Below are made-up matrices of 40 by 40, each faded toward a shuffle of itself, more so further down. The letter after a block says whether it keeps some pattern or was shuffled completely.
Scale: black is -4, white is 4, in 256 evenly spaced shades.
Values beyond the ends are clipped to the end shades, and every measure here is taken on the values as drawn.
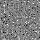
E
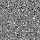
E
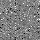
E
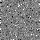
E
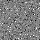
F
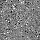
F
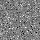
F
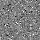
F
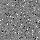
F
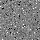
F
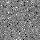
F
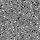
F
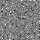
E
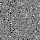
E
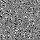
E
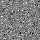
F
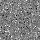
F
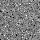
F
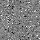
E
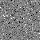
F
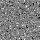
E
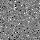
E
